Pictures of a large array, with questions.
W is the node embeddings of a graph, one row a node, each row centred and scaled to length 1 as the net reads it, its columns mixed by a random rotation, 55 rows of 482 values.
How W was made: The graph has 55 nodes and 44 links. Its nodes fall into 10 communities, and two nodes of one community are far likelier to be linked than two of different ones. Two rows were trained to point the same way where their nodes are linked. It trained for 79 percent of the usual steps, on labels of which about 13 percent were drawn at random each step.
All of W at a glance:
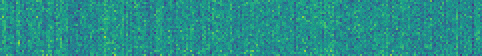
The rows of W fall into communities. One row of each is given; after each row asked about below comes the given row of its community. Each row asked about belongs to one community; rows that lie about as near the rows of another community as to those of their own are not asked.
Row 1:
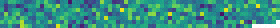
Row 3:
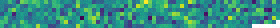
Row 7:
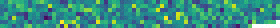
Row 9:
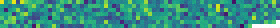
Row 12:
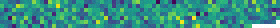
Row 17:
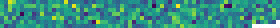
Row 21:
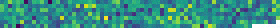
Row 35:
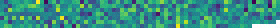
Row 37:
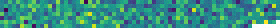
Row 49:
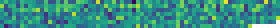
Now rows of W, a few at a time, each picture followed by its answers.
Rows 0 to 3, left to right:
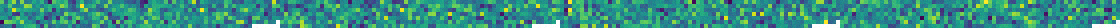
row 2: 37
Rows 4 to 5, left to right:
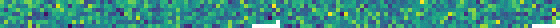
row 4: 9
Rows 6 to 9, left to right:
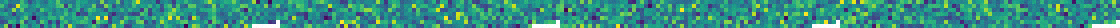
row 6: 12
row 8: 1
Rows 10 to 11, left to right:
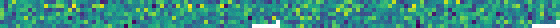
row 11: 35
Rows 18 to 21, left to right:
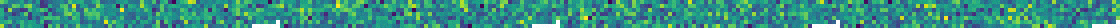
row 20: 37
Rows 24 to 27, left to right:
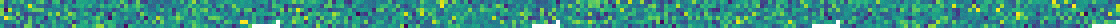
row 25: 1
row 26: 9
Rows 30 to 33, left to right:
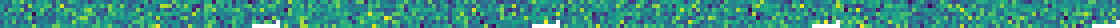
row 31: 37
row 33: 1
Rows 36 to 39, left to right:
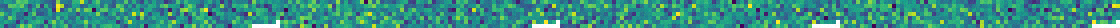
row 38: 7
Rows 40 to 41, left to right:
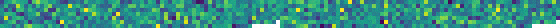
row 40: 7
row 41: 9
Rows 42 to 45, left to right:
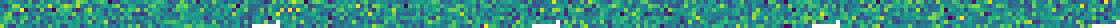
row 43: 21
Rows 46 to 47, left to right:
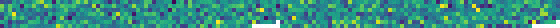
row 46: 7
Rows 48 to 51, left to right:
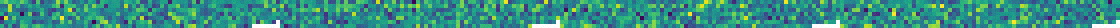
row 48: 17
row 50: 3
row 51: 3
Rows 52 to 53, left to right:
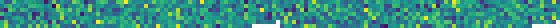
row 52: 35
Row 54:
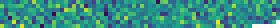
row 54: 12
